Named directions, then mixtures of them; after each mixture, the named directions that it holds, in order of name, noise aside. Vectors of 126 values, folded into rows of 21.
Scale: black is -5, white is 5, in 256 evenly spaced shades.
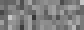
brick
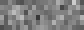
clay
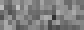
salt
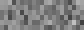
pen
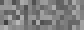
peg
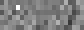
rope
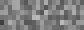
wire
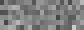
brick, peg, rope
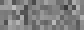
clay, peg, pen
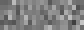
pen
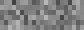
peg, pen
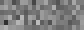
peg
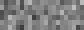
brick, salt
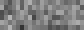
brick, salt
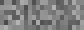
peg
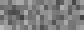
clay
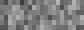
brick, clay, wire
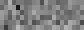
pen, rope, salt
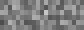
wire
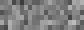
brick, clay, pen
